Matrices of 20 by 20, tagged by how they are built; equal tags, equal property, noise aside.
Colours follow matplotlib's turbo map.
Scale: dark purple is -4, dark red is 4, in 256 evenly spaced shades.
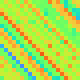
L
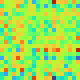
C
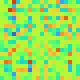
C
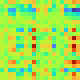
C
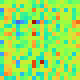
C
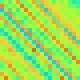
L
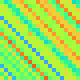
L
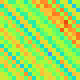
L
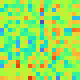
C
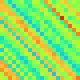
L
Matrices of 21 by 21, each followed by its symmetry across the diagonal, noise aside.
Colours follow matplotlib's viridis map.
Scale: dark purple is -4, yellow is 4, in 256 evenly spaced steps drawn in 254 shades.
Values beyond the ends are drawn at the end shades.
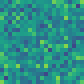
symmetric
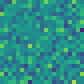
symmetric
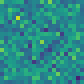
symmetric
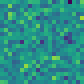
neither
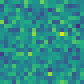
neither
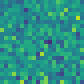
neither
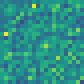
symmetric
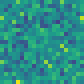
symmetric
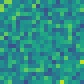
symmetric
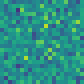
neither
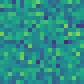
neither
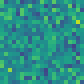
neither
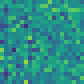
neither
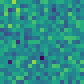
neither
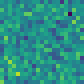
neither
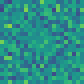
symmetric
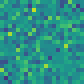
symmetric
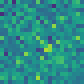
symmetric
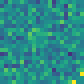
symmetric
